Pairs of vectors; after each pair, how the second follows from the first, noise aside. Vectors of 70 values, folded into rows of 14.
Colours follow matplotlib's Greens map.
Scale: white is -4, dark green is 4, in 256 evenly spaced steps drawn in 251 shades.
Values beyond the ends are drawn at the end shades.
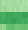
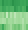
negated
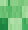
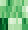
scaled up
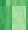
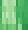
reversed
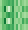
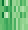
wrapped around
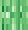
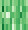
copied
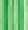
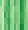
reversed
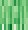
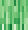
copied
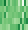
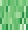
wrapped around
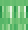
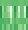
copied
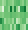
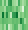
wrapped around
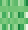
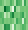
wrapped around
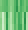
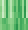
wrapped around
